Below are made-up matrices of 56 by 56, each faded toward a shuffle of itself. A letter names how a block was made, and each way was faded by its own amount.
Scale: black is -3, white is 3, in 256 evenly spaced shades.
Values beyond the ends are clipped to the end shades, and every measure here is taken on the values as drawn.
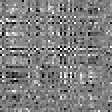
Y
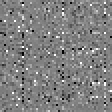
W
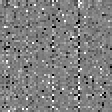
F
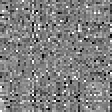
F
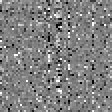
W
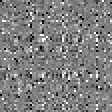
F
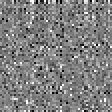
F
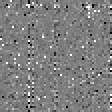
W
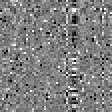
F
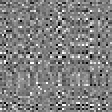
Y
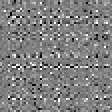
Y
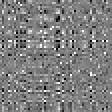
Y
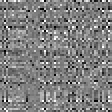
Y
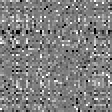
F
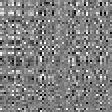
Y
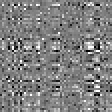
Y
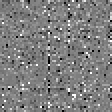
W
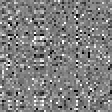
F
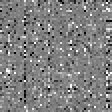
W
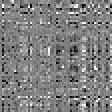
Y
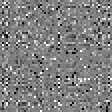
F
